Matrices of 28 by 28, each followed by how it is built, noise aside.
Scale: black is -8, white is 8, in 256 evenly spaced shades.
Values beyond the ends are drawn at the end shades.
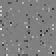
sparse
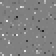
sparse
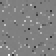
sparse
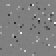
sparse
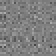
low rank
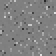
sparse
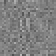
low rank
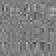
low rank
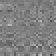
low rank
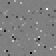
sparse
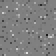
sparse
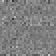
low rank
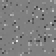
sparse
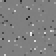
sparse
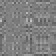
low rank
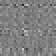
low rank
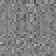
low rank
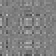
low rank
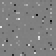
sparse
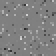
sparse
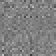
low rank
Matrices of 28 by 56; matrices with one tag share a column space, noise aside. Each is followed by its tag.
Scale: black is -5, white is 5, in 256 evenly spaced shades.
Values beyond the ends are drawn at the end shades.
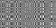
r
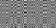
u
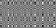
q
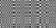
u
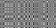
r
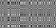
q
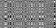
r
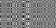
r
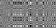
q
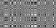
q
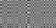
u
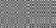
u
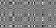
q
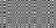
u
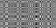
r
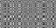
r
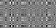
q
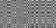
u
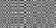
u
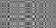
r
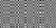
u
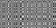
r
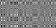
q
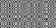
r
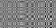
r
